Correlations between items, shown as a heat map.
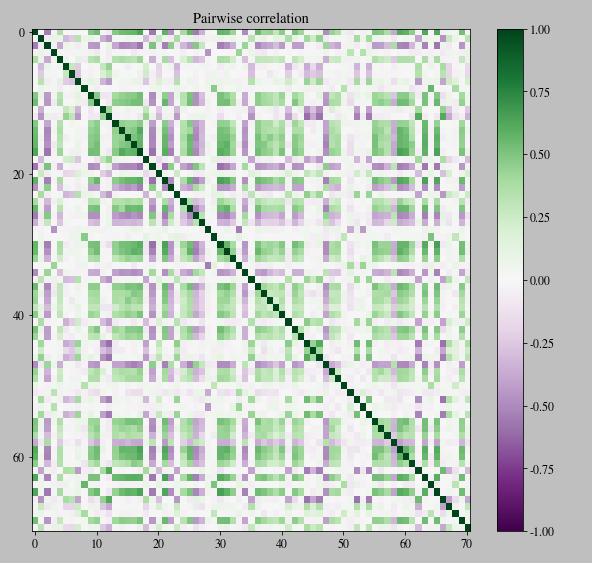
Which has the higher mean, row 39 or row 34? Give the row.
39
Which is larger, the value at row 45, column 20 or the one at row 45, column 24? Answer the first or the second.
the first
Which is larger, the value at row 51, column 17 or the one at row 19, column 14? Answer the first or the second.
the first
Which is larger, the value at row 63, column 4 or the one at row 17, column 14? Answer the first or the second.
the second
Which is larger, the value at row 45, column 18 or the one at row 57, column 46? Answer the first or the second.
the second
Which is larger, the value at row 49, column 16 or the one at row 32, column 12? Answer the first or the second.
the first
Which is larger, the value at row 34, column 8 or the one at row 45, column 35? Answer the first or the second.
the second
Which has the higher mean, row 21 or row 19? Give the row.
21
